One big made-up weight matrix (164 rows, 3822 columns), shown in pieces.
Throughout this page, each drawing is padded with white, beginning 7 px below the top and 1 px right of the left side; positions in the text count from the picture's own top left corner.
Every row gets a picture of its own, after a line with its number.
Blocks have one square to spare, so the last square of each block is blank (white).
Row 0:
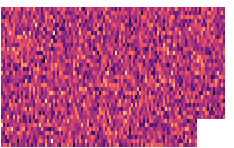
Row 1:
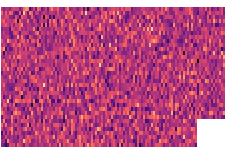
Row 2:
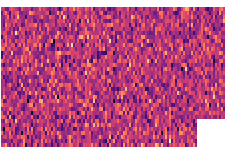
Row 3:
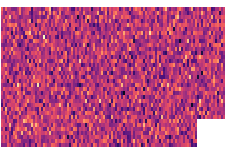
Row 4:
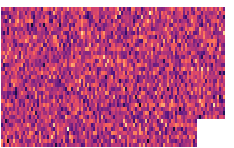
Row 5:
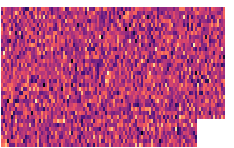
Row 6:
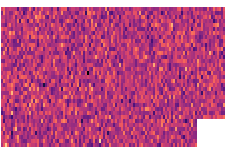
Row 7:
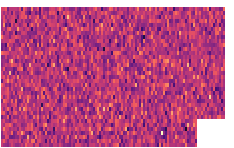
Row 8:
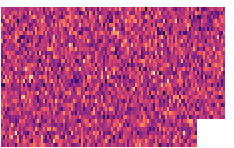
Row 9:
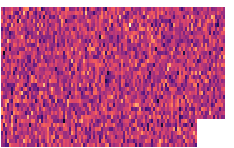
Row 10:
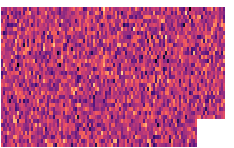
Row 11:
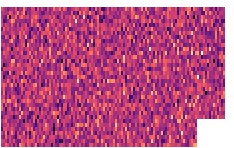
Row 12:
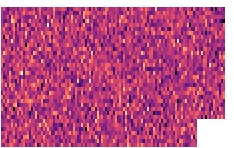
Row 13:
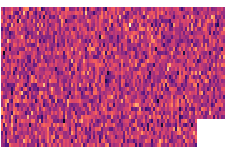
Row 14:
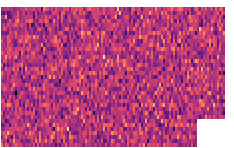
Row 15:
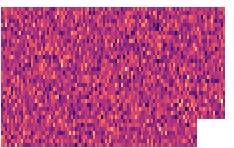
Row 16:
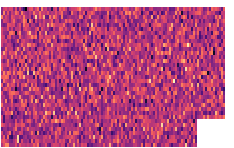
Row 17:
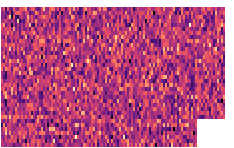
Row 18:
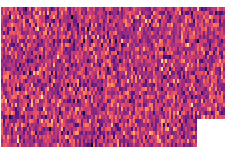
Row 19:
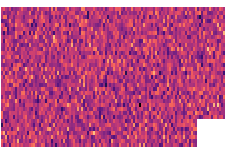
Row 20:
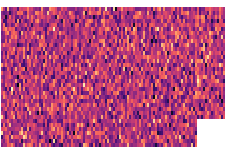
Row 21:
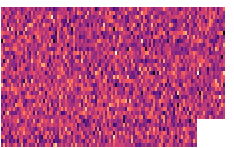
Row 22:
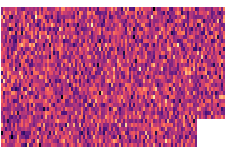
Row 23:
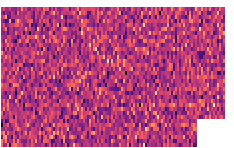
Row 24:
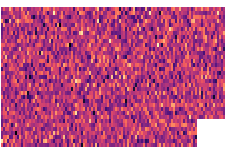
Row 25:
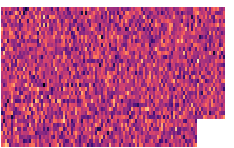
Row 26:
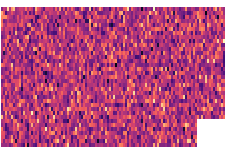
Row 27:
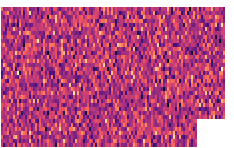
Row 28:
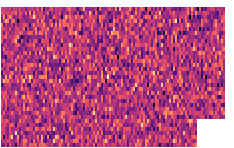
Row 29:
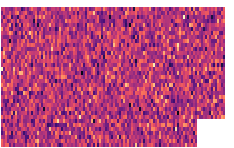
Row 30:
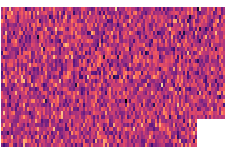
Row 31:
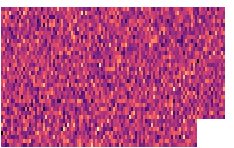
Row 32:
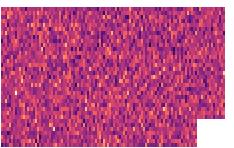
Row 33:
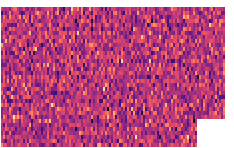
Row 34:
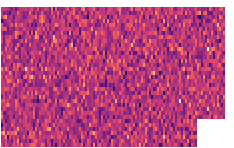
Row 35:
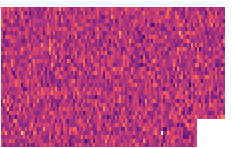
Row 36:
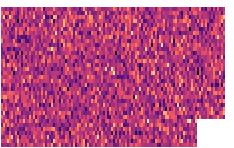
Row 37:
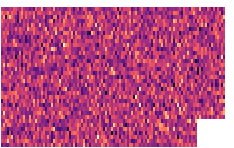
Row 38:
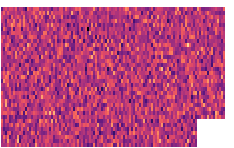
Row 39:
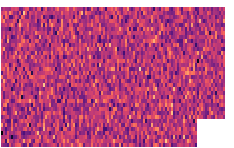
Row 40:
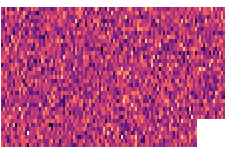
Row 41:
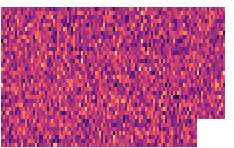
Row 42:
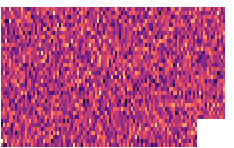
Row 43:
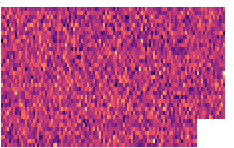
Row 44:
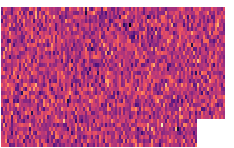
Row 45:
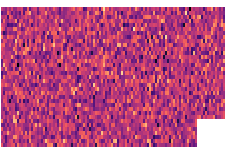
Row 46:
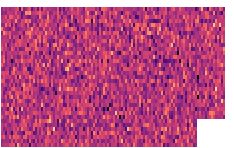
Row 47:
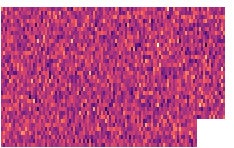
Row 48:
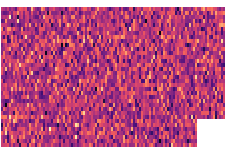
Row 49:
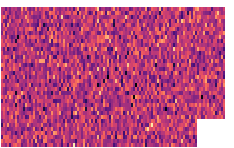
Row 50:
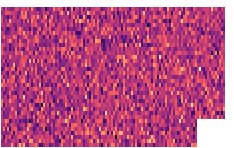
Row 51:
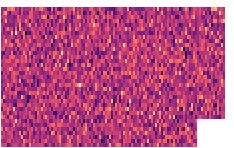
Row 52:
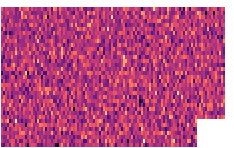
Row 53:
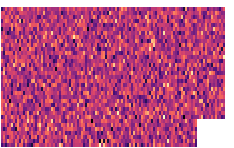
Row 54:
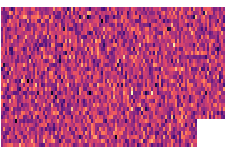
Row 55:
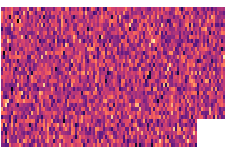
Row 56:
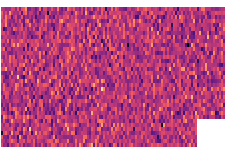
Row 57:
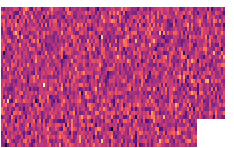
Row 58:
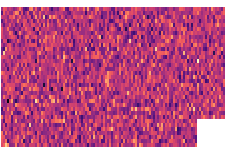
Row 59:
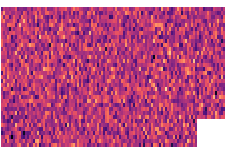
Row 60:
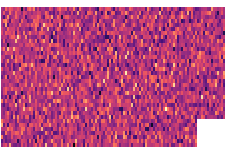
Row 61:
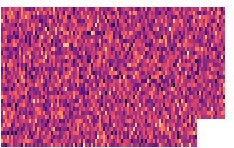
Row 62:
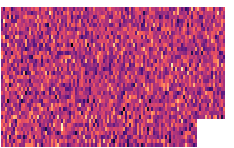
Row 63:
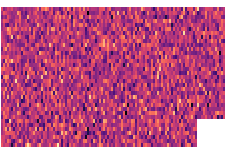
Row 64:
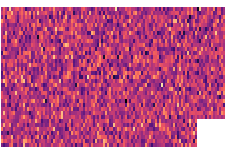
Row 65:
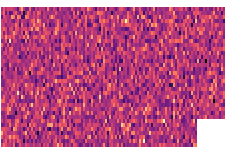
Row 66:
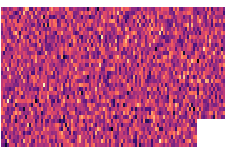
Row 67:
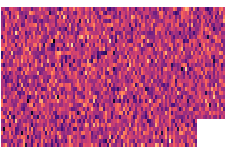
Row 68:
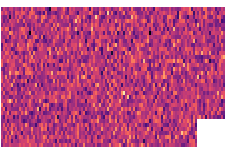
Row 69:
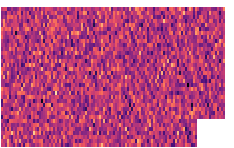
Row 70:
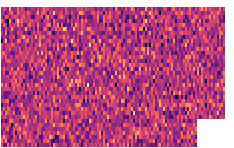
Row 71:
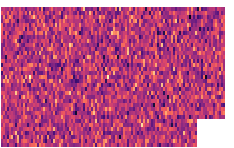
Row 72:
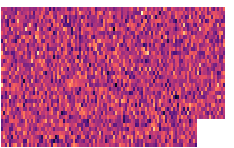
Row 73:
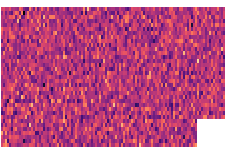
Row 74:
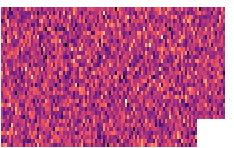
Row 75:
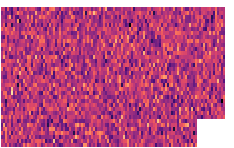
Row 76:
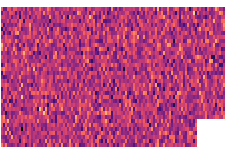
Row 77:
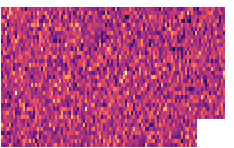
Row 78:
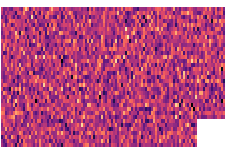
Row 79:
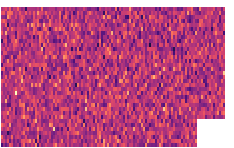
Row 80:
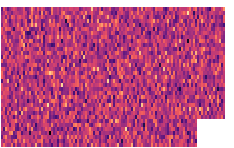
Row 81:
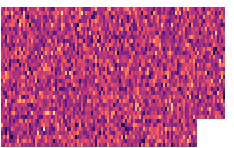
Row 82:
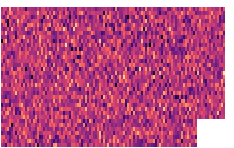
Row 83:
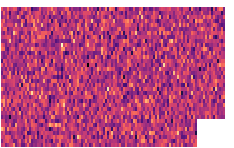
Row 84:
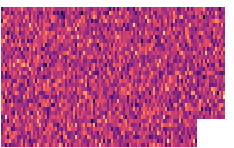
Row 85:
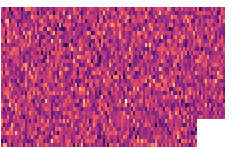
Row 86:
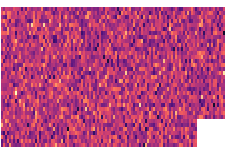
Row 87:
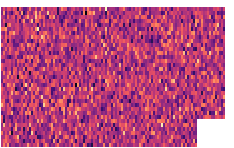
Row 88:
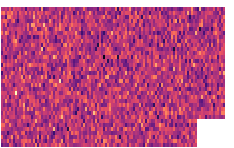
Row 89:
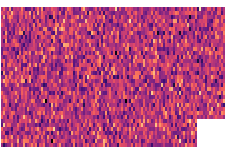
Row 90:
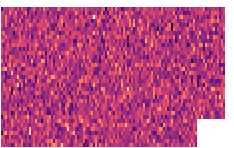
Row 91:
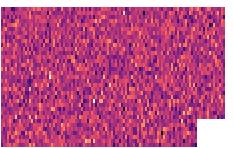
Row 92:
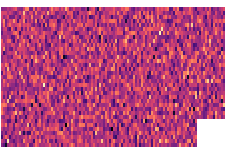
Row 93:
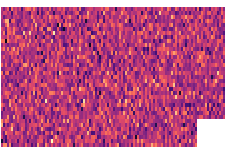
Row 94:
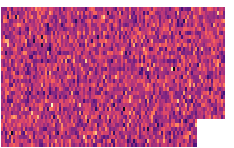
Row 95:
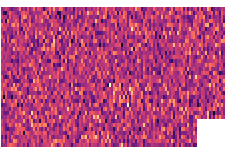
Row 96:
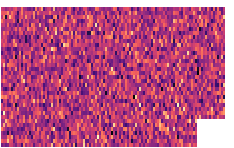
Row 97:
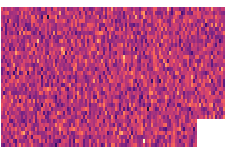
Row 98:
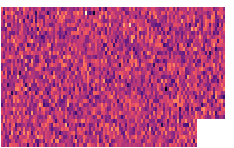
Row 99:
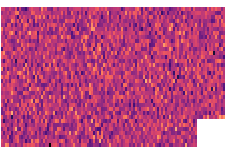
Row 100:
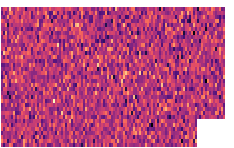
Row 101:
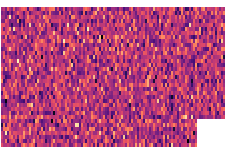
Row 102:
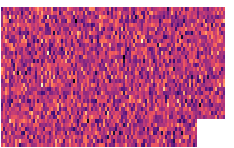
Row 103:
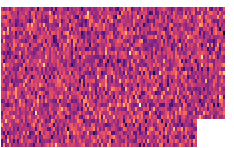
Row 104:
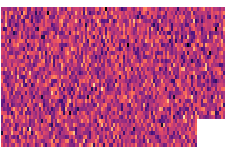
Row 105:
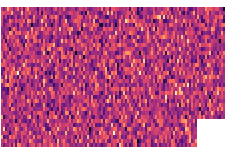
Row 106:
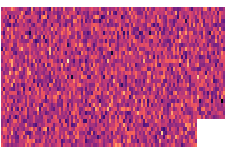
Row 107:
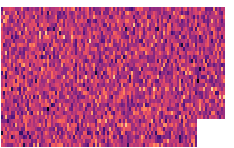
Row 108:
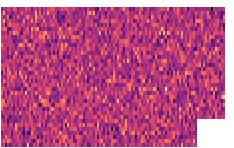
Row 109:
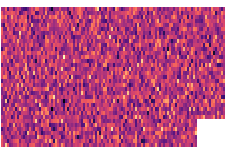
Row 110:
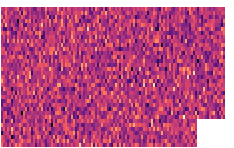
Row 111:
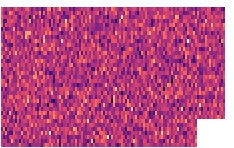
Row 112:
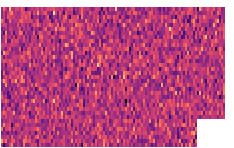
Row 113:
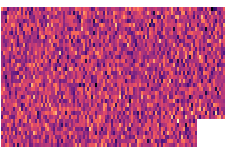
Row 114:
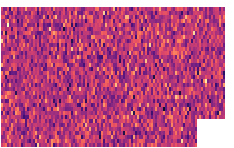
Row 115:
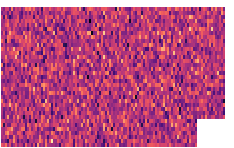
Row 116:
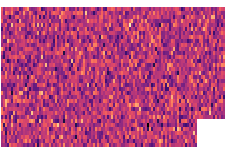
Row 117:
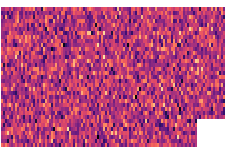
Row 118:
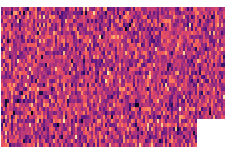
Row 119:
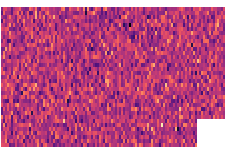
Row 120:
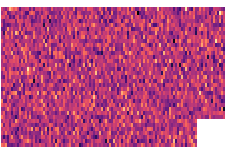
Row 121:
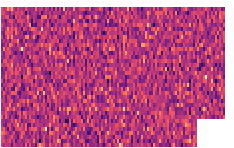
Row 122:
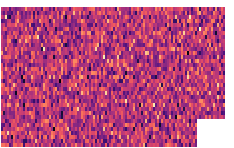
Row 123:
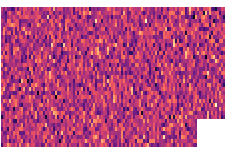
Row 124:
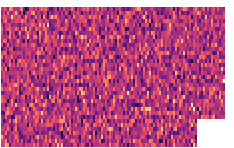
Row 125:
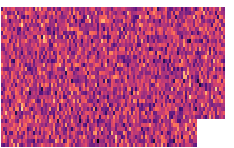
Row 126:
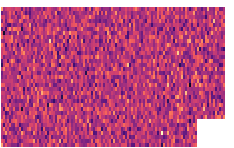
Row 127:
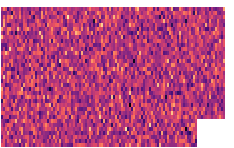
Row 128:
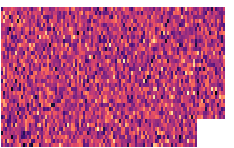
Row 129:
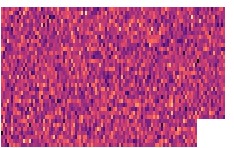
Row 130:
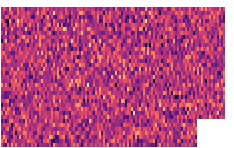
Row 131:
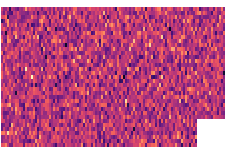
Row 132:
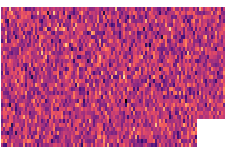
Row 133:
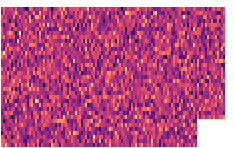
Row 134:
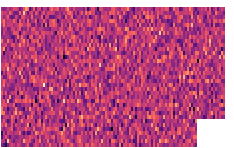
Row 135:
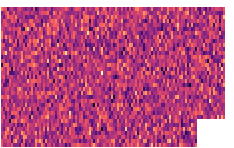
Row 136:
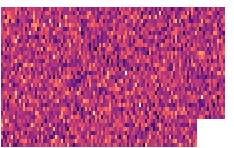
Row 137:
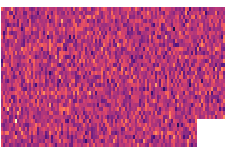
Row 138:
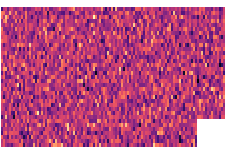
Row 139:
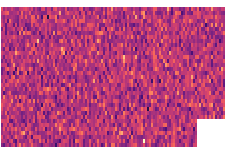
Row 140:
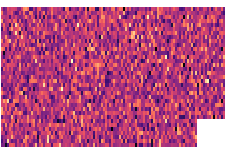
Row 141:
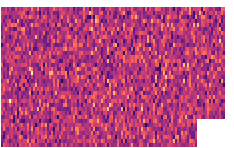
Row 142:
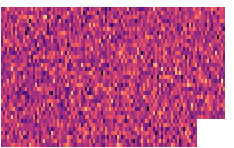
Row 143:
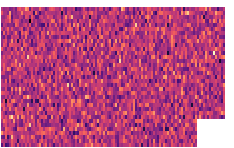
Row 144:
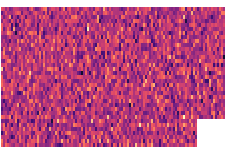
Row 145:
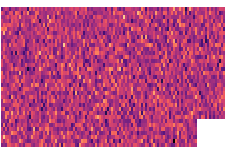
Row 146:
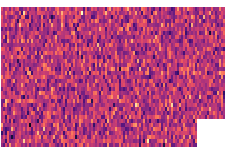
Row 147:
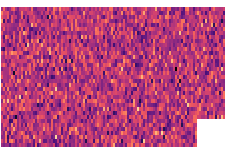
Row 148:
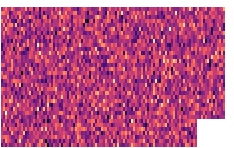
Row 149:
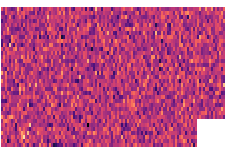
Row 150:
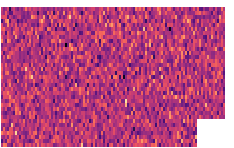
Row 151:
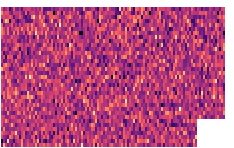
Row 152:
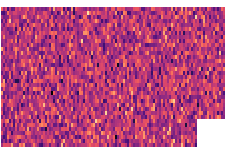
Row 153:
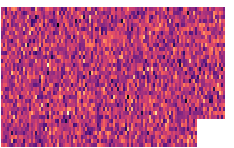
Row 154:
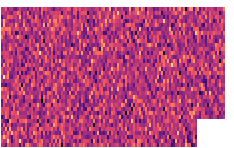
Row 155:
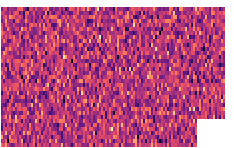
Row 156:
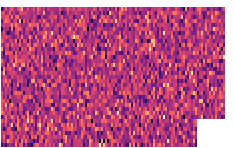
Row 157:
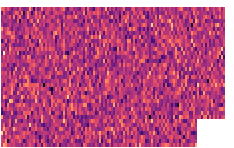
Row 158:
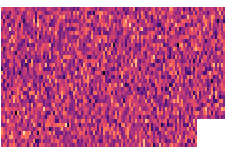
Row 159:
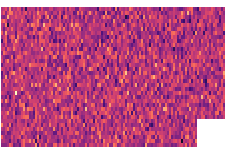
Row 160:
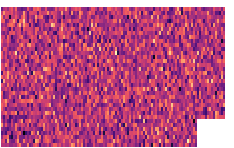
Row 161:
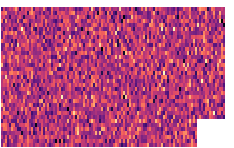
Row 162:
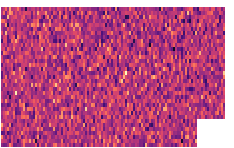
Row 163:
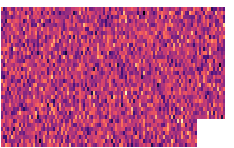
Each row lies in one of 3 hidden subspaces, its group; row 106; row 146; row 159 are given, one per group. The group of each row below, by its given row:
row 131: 159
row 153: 106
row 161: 106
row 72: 159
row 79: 159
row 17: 146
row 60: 159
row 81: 146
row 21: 159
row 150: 159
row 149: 146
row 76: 106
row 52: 106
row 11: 106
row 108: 146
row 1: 146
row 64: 159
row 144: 146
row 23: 159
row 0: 159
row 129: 146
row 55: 146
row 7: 106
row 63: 106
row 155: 146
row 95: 106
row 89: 159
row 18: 146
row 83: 146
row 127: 106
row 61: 159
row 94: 106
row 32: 159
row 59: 146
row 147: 106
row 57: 146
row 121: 106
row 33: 106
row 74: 159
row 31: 146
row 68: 106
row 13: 146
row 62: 106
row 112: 159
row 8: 159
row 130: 159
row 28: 159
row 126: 106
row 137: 106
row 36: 159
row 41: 159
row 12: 106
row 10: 106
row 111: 106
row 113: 106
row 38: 146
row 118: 146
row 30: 159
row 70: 159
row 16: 146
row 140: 146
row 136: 159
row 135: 106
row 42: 159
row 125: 106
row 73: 146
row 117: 159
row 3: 106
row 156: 146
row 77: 159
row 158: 146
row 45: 106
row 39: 146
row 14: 159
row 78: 146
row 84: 146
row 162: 159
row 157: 146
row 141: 106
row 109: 146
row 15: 146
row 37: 159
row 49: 159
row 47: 106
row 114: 159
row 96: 159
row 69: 106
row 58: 146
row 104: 146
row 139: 106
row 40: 146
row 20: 146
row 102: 106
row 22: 146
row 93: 159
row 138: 146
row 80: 106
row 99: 146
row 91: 106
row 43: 159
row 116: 146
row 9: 146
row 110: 146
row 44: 146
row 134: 146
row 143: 146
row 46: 106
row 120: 106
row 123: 106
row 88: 159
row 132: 159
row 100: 159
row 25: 146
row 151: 159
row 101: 146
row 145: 106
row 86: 159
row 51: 106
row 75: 146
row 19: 159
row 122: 159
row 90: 146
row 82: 159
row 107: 146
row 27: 106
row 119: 146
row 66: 146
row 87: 146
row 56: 146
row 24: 159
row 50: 106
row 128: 146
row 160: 146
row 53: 146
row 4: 159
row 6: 146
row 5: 146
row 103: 159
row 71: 159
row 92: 146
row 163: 106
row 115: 159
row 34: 159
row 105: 106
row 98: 146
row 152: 106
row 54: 106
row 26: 106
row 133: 146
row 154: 106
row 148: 106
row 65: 146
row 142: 106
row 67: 106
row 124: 146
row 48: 146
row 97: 106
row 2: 106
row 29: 146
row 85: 159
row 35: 106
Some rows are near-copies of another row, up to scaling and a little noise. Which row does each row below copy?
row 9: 13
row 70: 130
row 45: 10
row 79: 32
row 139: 97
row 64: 30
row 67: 2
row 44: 119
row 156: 53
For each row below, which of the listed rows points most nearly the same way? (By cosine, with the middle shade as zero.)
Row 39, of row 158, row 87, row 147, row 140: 140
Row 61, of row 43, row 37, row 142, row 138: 37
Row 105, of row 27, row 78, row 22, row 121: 27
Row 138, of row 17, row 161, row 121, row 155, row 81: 155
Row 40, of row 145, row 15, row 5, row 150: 15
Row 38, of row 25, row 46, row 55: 55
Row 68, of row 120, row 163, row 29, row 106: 106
